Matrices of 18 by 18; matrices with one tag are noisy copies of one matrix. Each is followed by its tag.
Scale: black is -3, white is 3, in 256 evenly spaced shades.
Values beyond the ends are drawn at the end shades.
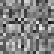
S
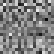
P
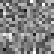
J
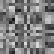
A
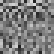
P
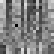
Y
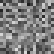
J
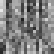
Y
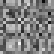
S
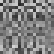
P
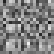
S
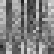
Y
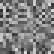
J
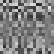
P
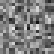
A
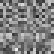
J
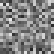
J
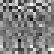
P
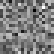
J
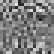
P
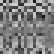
P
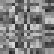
A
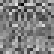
P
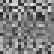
P
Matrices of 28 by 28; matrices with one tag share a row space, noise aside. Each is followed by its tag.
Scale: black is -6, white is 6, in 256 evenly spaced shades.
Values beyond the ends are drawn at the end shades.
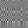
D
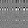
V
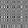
D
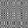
D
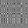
D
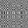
D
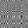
D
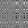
V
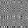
D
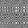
V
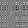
V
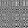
V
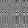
V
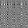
D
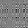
V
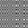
V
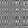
V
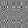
D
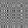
D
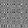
D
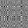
D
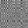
D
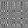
D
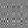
D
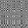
D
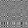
D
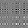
V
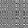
V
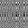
V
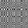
D
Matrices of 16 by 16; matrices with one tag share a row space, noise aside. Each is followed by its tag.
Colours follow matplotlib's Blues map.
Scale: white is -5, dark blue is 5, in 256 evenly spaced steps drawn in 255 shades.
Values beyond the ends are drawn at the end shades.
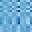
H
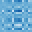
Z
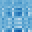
Z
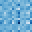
H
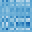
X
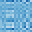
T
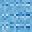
X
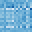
T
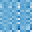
H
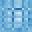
Z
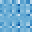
H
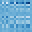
X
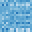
X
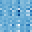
H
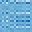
X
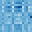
Z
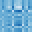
Z
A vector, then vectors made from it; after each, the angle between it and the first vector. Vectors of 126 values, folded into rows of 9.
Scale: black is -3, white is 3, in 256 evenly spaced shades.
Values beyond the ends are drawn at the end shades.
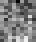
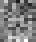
nearly parallel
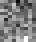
nearly parallel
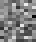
orthogonal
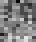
nearly parallel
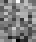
nearly opposite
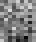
nearly opposite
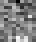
nearly parallel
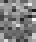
partly opposed
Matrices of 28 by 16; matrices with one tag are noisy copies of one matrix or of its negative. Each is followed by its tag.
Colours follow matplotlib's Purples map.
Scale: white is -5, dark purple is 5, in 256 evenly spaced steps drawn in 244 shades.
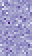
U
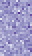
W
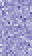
U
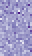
W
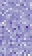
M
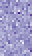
W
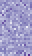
M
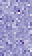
W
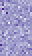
U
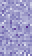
M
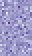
U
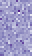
W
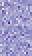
U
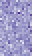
W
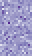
U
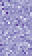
U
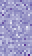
M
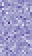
U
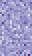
M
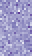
W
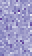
W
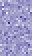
U
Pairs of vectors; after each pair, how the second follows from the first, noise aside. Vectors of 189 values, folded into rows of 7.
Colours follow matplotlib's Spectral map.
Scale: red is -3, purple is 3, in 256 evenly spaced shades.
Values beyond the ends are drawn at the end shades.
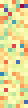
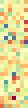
shuffled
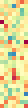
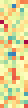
copied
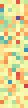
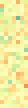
shrunk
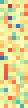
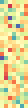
copied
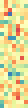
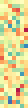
shuffled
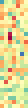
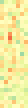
shrunk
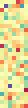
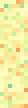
shrunk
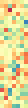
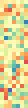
copied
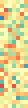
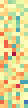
shuffled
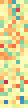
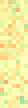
shrunk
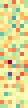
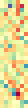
shuffled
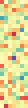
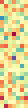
copied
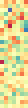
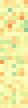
shrunk
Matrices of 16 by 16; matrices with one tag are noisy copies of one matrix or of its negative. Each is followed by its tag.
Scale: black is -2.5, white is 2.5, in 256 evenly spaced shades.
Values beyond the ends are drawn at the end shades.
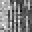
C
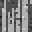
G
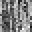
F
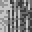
C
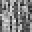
F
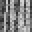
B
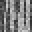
B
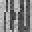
B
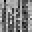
G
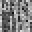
F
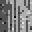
C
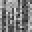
G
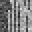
C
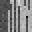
C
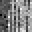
C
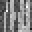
B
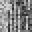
C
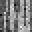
B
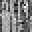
F
